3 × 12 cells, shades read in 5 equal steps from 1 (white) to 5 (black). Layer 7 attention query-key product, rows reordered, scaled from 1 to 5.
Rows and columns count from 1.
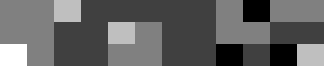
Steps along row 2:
same up same down up up same down same up same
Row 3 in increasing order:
1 2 3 3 3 4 4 4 4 4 5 5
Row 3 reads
1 3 4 4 3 3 4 4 5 4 5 2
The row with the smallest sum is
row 2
